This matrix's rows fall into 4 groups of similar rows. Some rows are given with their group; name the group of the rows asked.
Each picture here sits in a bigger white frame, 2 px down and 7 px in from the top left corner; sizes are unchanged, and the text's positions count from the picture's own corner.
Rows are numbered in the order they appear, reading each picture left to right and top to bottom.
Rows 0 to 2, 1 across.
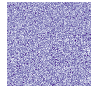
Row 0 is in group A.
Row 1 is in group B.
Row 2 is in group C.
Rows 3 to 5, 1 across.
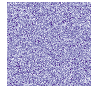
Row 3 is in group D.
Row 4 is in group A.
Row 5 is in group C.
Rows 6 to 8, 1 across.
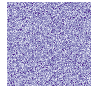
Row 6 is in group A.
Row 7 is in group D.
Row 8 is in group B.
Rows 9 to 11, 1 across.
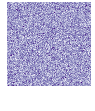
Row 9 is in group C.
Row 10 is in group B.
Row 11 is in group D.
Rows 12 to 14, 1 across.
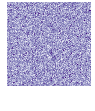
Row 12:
A
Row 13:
D
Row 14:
D
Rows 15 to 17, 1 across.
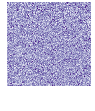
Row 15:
B
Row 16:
A
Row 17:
A
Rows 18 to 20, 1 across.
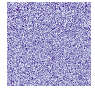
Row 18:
C
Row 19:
A
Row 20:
B
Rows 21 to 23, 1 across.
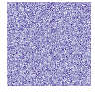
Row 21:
B
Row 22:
D
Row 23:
D
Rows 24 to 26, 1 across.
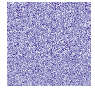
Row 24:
C
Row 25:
D
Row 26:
A
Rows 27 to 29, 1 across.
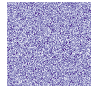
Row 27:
A
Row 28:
D
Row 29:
A
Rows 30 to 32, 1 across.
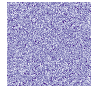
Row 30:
D
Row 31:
A
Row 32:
D
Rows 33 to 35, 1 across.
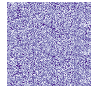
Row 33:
C
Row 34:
C
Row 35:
C
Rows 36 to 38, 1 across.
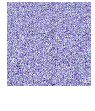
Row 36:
B
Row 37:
B
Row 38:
C
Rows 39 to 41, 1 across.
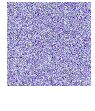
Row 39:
A
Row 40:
A
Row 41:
D
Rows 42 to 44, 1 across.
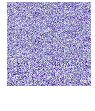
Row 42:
A
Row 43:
A
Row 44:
C
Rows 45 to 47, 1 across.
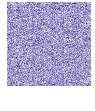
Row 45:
C
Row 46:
A
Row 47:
C
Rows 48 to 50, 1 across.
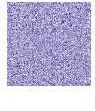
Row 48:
D
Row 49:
D
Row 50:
C
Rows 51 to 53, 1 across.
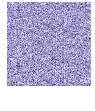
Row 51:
C
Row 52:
A
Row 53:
C
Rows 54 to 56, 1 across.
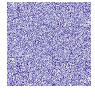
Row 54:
C
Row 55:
A
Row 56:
C
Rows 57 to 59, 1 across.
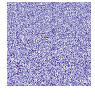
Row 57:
B
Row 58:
B
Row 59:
C
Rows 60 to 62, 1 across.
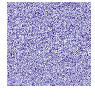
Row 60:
A
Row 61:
B
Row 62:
A
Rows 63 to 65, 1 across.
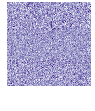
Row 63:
D
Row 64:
B
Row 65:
B
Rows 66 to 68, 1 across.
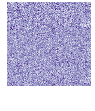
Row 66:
C
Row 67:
B
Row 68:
C
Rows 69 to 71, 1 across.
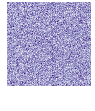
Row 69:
B
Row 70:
A
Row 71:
B
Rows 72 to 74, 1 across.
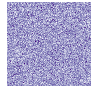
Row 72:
B
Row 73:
A
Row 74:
C
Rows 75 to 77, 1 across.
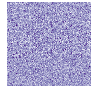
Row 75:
D
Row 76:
D
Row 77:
A
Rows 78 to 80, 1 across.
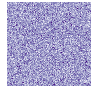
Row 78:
D
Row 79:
B
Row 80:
C
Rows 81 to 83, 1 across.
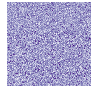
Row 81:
B
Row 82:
A
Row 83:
A
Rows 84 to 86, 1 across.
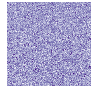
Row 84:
B
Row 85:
D
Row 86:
A
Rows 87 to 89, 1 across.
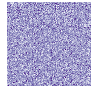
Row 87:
C
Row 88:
D
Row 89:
D
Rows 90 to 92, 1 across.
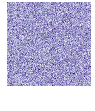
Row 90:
D
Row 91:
B
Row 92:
A
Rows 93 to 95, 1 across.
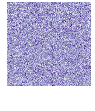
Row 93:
D
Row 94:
A
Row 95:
A
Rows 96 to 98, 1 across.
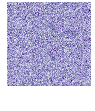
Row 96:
A
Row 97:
A
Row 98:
D
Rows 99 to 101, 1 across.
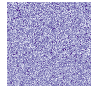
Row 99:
C
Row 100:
D
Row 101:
B
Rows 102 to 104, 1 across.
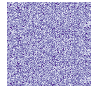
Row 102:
C
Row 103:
C
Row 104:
C
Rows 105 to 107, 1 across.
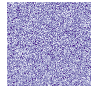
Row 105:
C
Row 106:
A
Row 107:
D
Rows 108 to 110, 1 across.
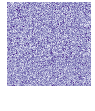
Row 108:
C
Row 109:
D
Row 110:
B
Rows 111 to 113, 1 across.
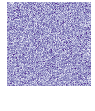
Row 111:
C
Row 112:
D
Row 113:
B
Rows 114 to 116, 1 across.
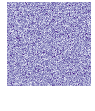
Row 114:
B
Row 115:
C
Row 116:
A
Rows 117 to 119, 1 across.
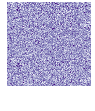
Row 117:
C
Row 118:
A
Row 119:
C
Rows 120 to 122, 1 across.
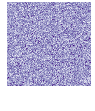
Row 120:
B
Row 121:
A
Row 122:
C
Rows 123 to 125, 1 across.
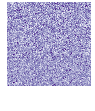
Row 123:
C
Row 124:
D
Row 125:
D
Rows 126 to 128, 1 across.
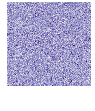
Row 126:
A
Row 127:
A
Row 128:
D
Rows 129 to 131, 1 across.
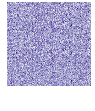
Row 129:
D
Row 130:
D
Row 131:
B
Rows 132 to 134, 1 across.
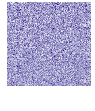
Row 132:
C
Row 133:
D
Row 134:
C
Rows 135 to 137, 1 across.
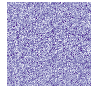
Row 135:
D
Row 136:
B
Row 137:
B
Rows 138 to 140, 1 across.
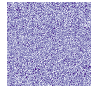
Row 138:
C
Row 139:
B
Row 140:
A
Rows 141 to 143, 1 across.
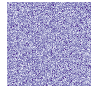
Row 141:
B
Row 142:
D
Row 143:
D
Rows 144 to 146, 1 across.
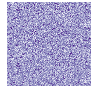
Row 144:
C
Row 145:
A
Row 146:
C
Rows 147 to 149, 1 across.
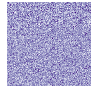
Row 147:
B
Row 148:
B
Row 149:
A
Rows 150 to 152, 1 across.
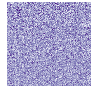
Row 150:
C
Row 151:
B
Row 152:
B
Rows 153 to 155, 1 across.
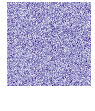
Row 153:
D
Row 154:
A
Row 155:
D
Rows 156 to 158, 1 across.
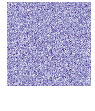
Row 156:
B
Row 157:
D
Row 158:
D
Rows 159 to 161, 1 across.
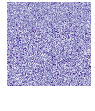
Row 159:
D
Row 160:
C
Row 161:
A
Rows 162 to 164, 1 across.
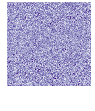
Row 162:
A
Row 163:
D
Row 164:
A
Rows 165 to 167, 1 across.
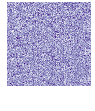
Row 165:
A
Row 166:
C
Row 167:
C
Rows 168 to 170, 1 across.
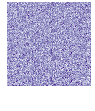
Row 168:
B
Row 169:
D
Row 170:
D
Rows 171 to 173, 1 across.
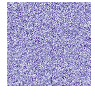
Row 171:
C
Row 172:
A
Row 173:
D
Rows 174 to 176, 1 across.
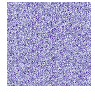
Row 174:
D
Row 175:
B
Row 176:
B
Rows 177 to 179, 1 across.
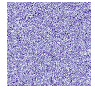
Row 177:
A
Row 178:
C
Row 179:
D
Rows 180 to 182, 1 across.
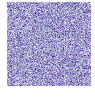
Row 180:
A
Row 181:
C
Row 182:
A
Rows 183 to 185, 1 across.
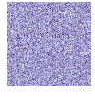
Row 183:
B
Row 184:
C
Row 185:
B
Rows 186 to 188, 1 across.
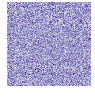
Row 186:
B
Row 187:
A
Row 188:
A
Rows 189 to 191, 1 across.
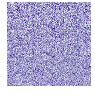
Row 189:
C
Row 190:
C
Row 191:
A
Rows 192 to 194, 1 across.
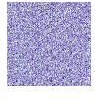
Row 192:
B
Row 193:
D
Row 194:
D
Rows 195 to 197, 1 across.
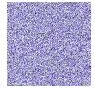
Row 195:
A
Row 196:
B
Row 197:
A
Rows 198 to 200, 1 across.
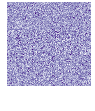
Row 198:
A
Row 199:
C
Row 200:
B
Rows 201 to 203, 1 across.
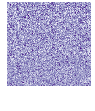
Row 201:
B
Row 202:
B
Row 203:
C
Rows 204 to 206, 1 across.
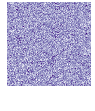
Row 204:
C
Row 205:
C
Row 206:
B
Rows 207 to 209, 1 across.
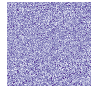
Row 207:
B
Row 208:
B
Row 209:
D
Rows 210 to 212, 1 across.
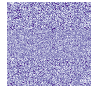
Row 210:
C
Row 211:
B
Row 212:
C
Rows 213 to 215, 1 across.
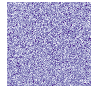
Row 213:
D
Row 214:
A
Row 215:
C
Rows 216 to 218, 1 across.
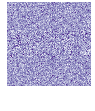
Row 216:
B
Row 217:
C
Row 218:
B
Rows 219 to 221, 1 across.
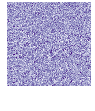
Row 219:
A
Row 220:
D
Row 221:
D
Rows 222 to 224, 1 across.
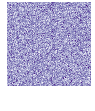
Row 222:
B
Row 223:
B
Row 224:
D
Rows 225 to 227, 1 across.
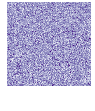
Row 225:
B
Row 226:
A
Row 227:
C
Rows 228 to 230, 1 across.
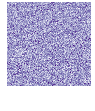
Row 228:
B
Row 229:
A
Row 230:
C
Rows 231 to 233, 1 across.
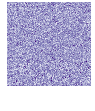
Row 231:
B
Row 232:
A
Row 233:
D
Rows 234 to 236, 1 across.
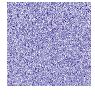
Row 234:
D
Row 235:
B
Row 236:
A
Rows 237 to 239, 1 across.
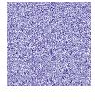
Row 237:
B
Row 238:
D
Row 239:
D
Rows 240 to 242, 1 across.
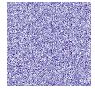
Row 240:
D
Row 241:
D
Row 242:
C
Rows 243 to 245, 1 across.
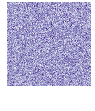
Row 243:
D
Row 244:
B
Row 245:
A
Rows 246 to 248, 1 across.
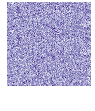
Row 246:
C
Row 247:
C
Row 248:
D
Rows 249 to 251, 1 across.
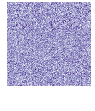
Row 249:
D
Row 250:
B
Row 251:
A
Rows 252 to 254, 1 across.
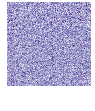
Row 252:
D
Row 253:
A
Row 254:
B
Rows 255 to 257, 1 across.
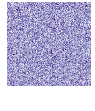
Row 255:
C
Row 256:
D
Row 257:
B
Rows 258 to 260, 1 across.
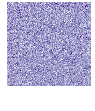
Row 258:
C
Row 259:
D
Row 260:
A
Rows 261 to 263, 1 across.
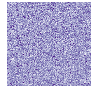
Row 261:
B
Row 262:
C
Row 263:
C
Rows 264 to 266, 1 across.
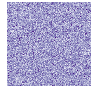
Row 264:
D
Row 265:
C
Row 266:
A
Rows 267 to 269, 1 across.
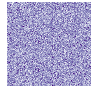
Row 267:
C
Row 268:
A
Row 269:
A
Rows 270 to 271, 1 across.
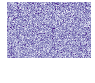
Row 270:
C
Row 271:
B
